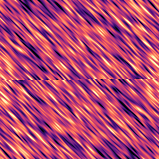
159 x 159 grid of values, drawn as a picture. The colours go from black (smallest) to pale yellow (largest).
Streaks slant down to the right. A half turn leaves it unchanged. There is no overall slope. On average the colour sits 50% of the way up the scale. No single row or column stands out from its neighbours.
